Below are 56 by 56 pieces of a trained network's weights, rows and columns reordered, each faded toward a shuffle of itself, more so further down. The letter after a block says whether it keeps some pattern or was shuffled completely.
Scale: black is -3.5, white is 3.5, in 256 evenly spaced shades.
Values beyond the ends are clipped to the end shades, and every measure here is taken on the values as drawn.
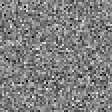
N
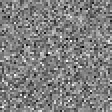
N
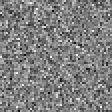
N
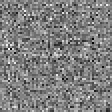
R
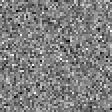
N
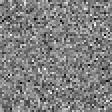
N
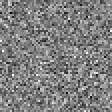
R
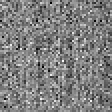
R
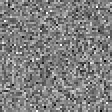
N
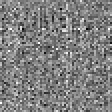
R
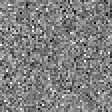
N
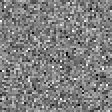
N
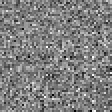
R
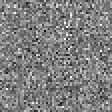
R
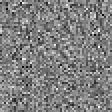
R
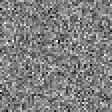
N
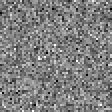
N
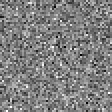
N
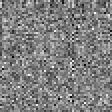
R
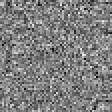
R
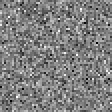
N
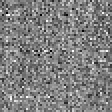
R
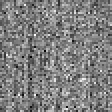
R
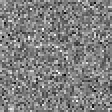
N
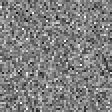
N
